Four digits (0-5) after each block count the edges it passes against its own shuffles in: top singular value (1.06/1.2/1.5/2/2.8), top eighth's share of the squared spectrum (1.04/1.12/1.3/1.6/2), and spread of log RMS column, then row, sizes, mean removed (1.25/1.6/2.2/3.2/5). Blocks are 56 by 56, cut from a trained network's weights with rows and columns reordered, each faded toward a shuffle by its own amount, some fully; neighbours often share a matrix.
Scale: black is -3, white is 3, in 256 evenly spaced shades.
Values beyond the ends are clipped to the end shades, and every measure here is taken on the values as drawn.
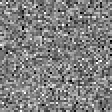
0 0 0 0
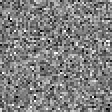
1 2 0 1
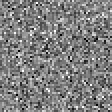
0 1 0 0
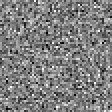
0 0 0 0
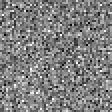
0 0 0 0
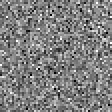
0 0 0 0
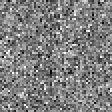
0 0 0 0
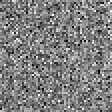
1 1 0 0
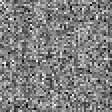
1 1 0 0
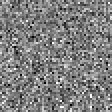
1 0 0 0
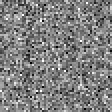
1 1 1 0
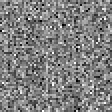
1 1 0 0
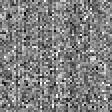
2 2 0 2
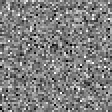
0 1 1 0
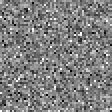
0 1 0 0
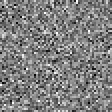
2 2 1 0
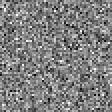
1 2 0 0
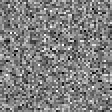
2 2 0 1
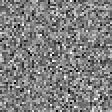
2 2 1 0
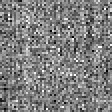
2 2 0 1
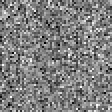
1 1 0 0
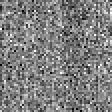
2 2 0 0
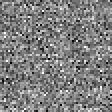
1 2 1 0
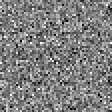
0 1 0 1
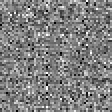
2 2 2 0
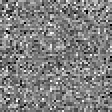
1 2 2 0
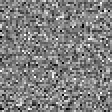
1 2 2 1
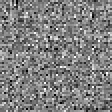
1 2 2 0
